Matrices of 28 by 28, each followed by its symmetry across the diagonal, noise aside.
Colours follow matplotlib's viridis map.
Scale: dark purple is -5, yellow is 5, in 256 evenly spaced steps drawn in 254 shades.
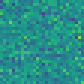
neither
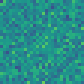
symmetric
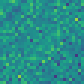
symmetric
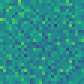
symmetric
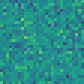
neither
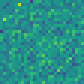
symmetric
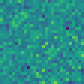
symmetric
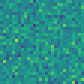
neither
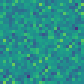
symmetric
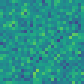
symmetric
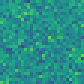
neither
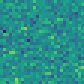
neither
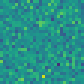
neither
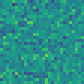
neither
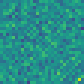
symmetric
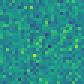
neither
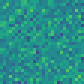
symmetric
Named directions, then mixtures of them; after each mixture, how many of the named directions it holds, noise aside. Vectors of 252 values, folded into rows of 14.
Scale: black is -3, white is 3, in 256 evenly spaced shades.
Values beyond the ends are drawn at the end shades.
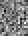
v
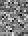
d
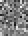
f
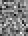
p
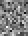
three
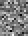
one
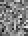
three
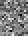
one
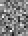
two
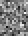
three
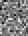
three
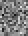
three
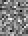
two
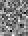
three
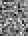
one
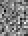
one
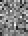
one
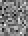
three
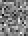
three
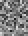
two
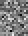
one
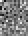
two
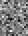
two
